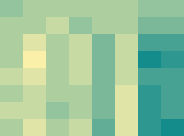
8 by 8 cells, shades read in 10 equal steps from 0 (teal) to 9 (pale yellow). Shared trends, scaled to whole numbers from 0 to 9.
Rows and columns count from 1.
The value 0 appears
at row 4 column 7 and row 8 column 8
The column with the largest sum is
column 2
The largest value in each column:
7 9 7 7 6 8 5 5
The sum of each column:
49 59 48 51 35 57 16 18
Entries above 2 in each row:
8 8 6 6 6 6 6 6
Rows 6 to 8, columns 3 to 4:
6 6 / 5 6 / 6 7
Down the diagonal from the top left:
5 6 6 7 4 8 1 0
